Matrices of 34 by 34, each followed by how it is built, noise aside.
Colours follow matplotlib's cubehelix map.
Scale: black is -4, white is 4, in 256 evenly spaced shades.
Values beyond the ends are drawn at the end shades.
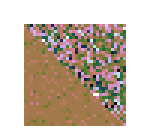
upper triangular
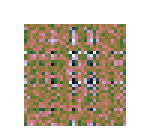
low rank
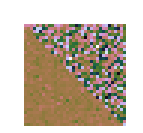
upper triangular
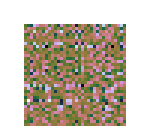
low rank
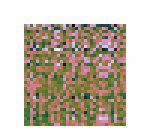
low rank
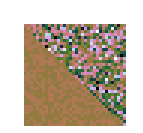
upper triangular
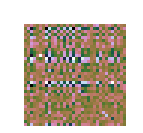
low rank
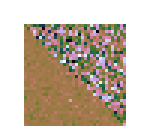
upper triangular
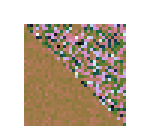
upper triangular
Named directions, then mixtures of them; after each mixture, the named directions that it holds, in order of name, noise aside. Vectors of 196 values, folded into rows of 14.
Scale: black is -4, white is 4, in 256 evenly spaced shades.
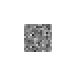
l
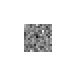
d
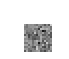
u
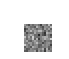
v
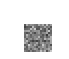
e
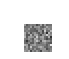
d, e, l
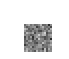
v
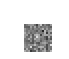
d, l, v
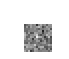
d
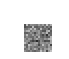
e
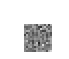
e, l, u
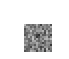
d, v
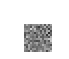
d, e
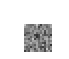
d, u, v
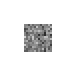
v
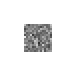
l, u, v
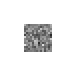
l, u, v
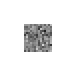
d, e, u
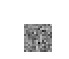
u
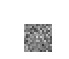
d, e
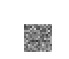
e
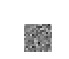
l, u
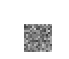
e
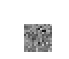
e, u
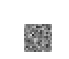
l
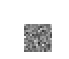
l, u, v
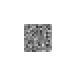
e, l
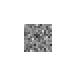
d, v
